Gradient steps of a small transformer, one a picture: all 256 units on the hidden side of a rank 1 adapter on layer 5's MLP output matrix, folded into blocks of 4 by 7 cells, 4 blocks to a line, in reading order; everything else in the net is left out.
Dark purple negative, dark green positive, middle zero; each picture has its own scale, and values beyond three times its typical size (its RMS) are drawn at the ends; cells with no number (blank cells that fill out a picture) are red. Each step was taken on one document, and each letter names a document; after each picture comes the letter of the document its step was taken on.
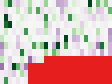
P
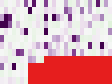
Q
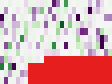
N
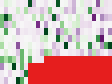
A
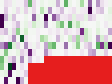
A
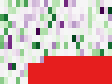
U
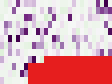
U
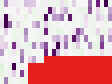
P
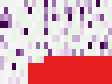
Q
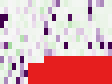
A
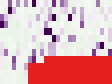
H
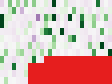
H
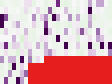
A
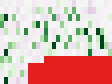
N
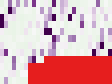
H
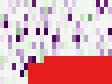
U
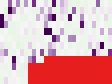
H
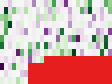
Q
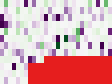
P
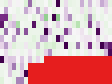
A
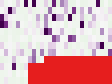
H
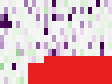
Q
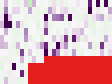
P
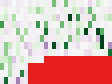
N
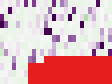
H
